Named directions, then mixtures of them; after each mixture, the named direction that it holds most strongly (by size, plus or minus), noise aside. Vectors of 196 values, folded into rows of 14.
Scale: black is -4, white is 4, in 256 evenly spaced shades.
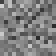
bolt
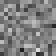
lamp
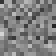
bolt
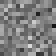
lamp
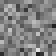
lamp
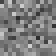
bolt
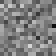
bolt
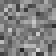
lamp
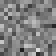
lamp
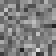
lamp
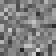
lamp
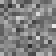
bolt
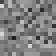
bolt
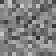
bolt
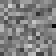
lamp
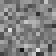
lamp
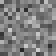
lamp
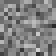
lamp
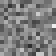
lamp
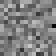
lamp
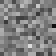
bolt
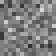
bolt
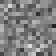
lamp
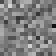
bolt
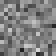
lamp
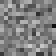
lamp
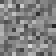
bolt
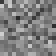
bolt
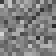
bolt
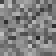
bolt
